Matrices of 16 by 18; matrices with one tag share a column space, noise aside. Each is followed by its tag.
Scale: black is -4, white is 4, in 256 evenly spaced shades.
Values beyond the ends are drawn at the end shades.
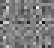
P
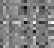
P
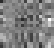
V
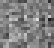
V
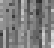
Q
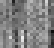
Q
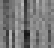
Q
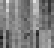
Q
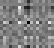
P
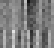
Q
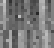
Q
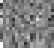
V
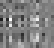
V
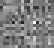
P
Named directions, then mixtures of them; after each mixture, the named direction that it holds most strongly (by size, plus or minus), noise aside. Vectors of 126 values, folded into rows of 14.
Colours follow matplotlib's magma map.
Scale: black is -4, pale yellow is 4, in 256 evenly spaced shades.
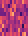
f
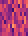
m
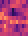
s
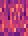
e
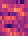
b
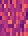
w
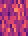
m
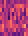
e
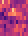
s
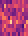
w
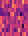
f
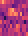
s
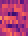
b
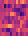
b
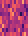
f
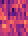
s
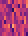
m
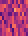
m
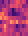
s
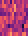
f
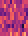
f
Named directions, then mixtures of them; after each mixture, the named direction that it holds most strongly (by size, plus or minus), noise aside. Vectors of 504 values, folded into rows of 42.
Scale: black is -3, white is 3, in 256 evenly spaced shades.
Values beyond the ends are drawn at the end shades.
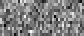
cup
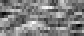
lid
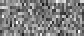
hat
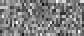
hat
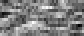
lid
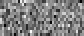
cup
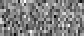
cup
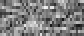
lid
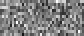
hat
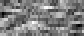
lid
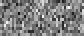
cup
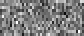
hat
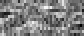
lid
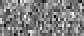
cup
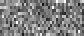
hat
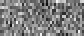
hat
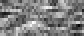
lid
